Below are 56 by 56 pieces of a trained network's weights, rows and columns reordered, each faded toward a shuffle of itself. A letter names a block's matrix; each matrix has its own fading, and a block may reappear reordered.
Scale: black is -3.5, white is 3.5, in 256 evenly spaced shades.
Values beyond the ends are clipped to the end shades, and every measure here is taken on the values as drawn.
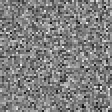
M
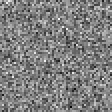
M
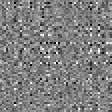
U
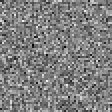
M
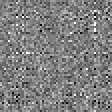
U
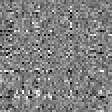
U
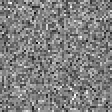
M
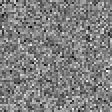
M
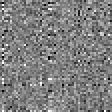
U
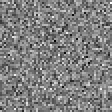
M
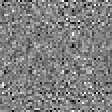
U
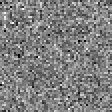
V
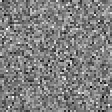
M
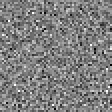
V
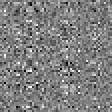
U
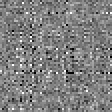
U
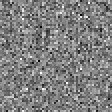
V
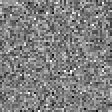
V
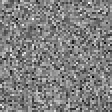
M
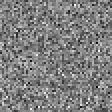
M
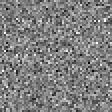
V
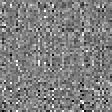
U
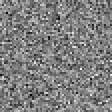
M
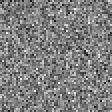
M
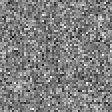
M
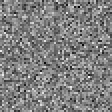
M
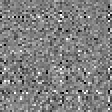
U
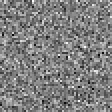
M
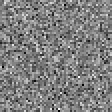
M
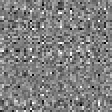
U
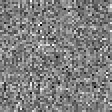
V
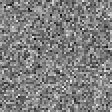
M
